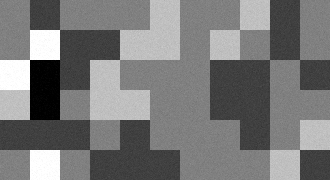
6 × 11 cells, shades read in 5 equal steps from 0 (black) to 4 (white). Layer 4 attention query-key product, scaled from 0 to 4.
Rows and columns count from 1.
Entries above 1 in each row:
9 8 6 8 6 7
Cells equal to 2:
30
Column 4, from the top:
2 1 3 3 2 1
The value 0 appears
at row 3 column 2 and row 4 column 2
